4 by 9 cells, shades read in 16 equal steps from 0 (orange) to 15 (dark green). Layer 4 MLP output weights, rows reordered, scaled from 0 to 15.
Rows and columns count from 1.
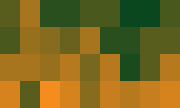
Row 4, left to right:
2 10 0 2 7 3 4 3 2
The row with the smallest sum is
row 4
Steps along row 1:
down up same down same up same down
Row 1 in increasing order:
5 10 11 11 11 13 13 15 15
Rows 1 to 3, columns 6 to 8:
11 15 15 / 13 13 10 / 4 14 10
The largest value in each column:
11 10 13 13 11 13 15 15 11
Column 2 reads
5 6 5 10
